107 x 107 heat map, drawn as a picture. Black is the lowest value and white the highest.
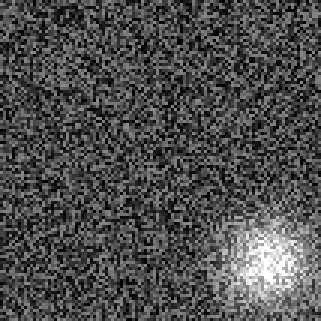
Bumps: one, in the bottom right. Ninth with the highest average: bottom right. Average level on the scale: 30%. Stripes: none.
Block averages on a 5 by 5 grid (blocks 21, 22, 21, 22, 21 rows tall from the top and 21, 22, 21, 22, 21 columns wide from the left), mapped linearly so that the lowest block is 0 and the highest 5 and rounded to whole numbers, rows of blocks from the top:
0 0 0 0 0 | 0 0 0 0 0 | 0 0 0 0 0 | 0 0 0 2 4 | 0 0 0 3 5
